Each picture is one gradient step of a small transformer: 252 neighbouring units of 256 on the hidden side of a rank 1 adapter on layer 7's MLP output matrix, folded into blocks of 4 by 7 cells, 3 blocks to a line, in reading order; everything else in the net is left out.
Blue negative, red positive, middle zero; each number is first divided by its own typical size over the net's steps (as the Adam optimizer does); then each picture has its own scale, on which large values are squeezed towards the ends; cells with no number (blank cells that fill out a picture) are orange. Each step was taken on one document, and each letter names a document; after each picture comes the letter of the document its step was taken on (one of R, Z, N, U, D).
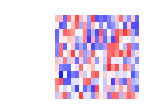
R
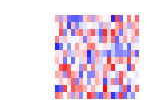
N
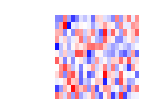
N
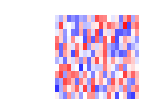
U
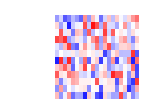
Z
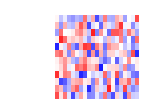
U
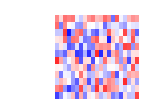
R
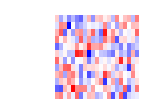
N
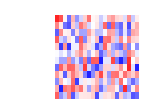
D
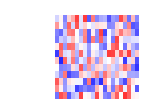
Z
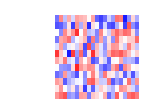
U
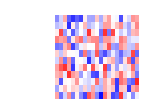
Z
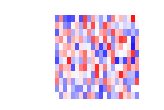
Z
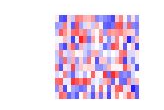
D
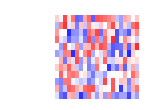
R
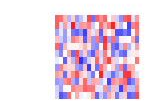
U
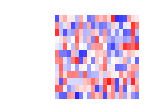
R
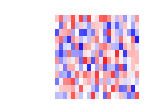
R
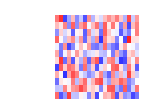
D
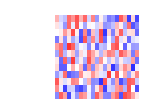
Z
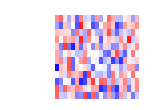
D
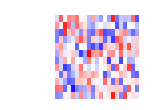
N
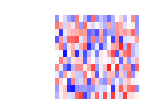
R
